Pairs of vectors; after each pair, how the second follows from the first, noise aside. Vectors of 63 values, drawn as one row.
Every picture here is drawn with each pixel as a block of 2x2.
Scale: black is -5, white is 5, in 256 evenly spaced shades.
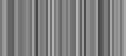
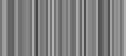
copied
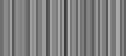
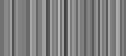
copied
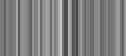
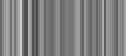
wrapped around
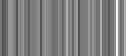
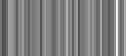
copied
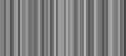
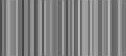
wrapped around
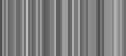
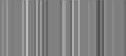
partly zeroed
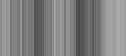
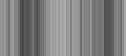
wrapped around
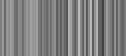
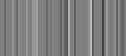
partly zeroed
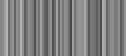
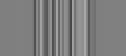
partly zeroed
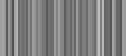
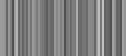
copied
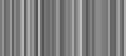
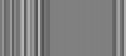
partly zeroed
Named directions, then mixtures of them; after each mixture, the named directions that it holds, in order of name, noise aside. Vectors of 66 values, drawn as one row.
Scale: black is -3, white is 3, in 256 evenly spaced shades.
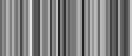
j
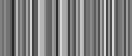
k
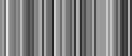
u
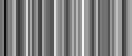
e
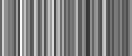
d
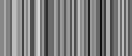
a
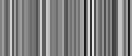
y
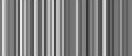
d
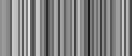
a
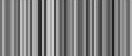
d, k, u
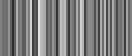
k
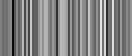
a, k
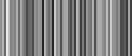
u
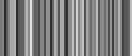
e, j, y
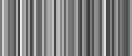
d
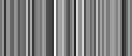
e, k, u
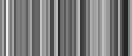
j, u
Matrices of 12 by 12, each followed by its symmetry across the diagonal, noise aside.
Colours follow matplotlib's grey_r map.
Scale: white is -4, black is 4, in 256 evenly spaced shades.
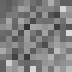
symmetric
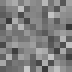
antisymmetric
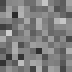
neither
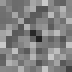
symmetric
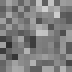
antisymmetric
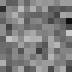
neither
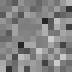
symmetric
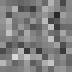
antisymmetric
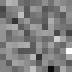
antisymmetric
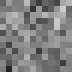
neither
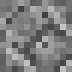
symmetric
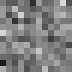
antisymmetric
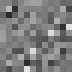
symmetric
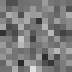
neither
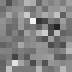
neither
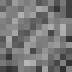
symmetric
